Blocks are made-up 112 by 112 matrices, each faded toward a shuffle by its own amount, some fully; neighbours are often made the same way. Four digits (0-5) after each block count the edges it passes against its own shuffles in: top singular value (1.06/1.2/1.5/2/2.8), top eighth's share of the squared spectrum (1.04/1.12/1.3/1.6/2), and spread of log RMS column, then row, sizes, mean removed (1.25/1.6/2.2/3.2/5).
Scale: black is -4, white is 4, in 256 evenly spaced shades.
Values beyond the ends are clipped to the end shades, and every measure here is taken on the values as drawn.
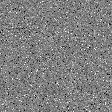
0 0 0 0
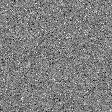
0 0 0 0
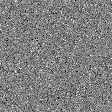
0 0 0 0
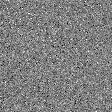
0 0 0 0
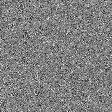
0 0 0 0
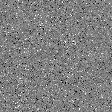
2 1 0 0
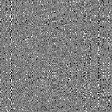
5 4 3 2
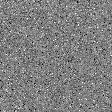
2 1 0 0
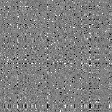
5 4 3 3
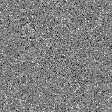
3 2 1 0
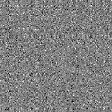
4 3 2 2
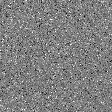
2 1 0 0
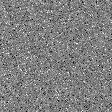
1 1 0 0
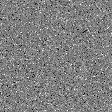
2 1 0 0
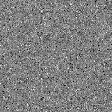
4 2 1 1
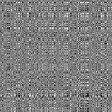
5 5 4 4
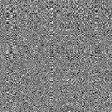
5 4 3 3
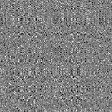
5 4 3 3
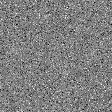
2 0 0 0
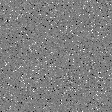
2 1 0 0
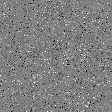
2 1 0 0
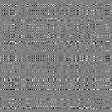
5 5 3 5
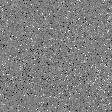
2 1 0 0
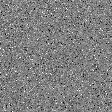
0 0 0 0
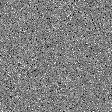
1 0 0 0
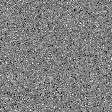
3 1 0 0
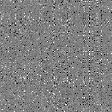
4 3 2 1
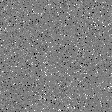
1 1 0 0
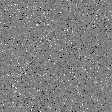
0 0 0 0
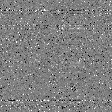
4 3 0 2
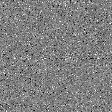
2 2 0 2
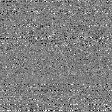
3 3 0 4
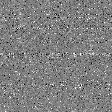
2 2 0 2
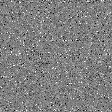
1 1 0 2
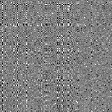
5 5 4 3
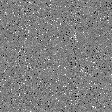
2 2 1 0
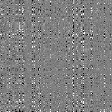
4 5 4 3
